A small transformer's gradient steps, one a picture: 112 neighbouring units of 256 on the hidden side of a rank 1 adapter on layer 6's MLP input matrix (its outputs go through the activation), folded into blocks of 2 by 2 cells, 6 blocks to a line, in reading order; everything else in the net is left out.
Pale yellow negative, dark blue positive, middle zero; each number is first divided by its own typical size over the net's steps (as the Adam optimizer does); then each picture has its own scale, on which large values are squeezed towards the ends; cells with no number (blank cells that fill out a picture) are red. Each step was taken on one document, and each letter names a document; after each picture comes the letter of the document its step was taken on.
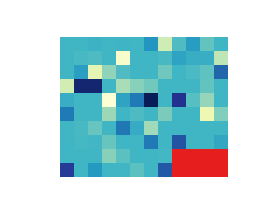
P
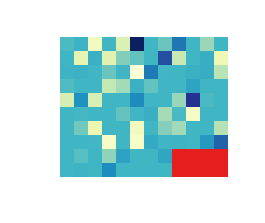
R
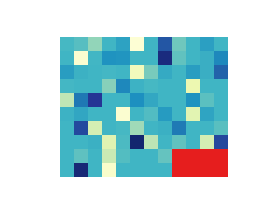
R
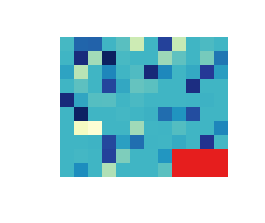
R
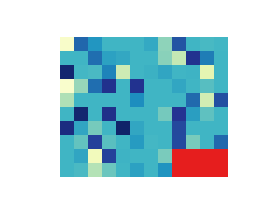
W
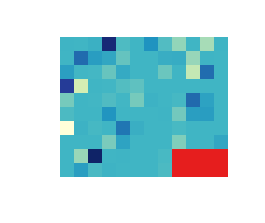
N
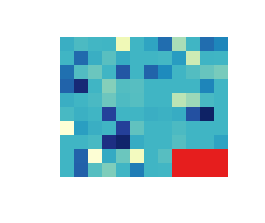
N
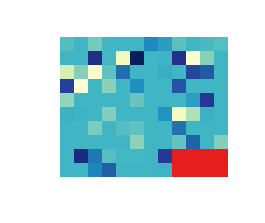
W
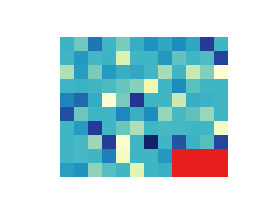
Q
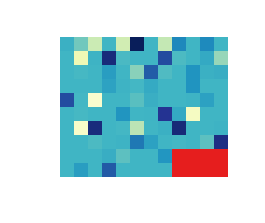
R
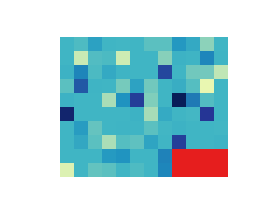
P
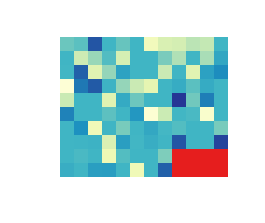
P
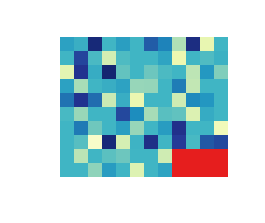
Q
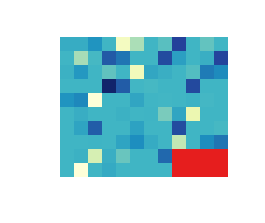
R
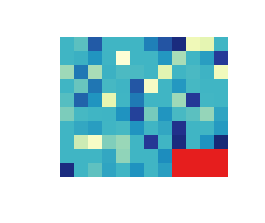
Q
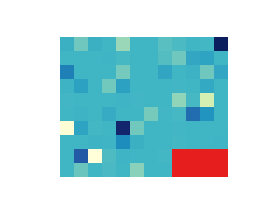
N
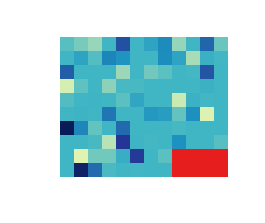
N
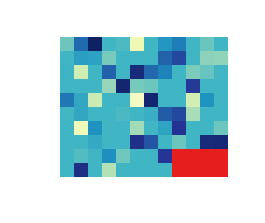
R
